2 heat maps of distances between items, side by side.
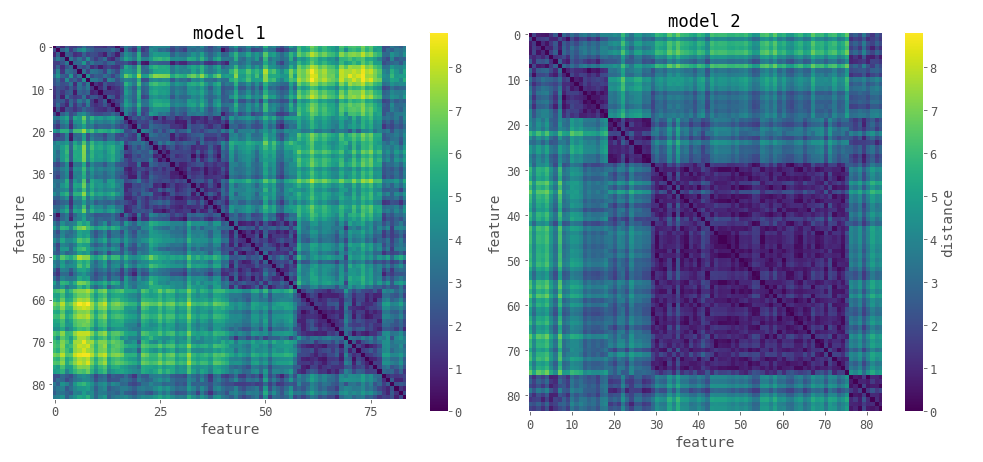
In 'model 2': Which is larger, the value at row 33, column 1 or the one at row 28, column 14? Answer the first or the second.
the first
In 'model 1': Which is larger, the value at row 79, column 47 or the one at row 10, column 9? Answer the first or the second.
the first
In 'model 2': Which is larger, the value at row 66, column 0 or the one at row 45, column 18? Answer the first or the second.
the first
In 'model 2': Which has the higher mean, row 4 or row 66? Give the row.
4
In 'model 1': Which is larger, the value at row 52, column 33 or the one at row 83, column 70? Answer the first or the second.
the first
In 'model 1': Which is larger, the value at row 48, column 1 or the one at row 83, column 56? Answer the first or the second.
the second
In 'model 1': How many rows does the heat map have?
84
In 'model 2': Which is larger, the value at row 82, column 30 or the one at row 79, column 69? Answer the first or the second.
the first
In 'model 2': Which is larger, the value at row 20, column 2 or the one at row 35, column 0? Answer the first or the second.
the second
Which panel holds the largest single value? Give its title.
model 1
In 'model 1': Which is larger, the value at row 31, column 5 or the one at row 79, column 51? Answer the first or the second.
the first
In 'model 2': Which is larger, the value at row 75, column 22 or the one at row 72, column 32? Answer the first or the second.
the first
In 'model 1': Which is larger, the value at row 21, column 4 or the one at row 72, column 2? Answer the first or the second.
the second
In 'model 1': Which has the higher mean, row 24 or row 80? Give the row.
24
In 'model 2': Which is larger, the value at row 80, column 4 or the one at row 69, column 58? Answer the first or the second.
the first
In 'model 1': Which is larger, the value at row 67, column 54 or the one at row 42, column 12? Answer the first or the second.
the second
